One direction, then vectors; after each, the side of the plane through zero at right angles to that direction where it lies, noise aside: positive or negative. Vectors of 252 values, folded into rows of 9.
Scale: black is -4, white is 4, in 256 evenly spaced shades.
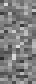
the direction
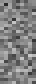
negative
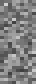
positive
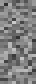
negative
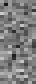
negative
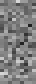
negative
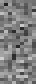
negative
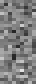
negative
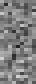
negative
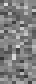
positive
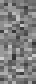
negative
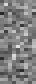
positive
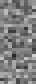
negative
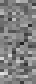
negative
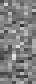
positive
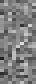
positive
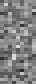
positive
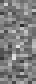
positive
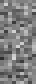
positive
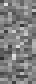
positive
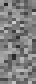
negative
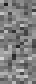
negative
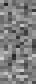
negative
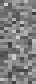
positive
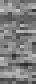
negative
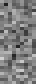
negative
